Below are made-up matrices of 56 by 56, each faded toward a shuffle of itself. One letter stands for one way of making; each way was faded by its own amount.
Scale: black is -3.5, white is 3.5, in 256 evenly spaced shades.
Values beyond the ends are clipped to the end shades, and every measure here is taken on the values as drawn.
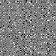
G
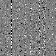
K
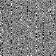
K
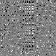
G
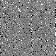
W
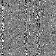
K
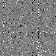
W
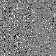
W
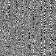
K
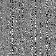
K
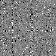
W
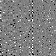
G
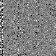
K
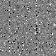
W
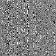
K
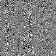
K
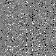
W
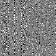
K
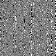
K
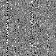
K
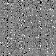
W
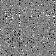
W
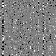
G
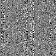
K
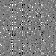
G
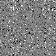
W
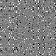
G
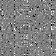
G
